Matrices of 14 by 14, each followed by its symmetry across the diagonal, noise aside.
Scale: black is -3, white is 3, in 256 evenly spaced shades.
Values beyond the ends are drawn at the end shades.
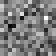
neither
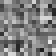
antisymmetric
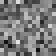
neither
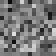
neither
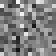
neither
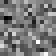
neither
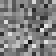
antisymmetric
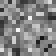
symmetric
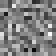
antisymmetric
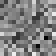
symmetric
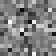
antisymmetric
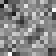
symmetric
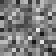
symmetric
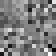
antisymmetric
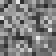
symmetric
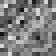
symmetric
